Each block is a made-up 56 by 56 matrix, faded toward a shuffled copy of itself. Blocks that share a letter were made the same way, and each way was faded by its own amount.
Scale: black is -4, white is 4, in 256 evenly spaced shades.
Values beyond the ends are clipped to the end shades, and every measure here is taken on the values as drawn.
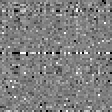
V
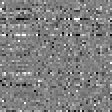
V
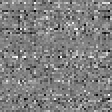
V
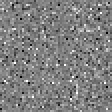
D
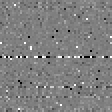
V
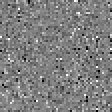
D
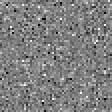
D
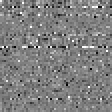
V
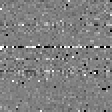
V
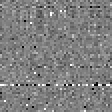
V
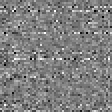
V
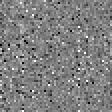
D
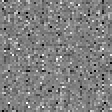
D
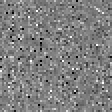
D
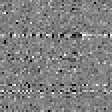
V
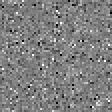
D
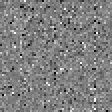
D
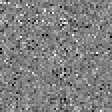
D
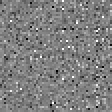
D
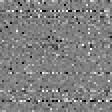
V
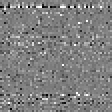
V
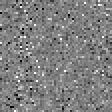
D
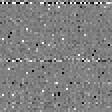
V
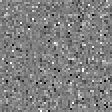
D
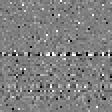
V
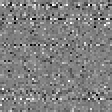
V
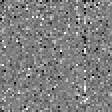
D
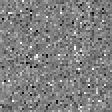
D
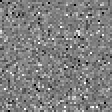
D
